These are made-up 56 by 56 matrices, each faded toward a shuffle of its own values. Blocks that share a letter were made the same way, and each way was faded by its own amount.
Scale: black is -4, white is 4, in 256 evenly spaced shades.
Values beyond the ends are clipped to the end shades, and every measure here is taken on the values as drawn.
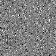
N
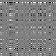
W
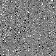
N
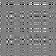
W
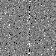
N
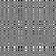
W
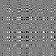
W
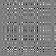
W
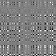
W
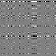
W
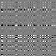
W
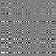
W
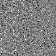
N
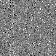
N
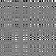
W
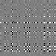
W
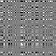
W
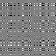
W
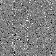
N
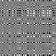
W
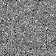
N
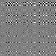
W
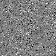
N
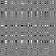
W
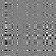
W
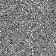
N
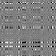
W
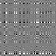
W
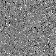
N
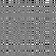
W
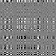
W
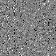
N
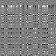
W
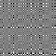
W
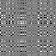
W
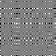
W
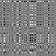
W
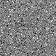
N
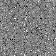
N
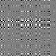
W
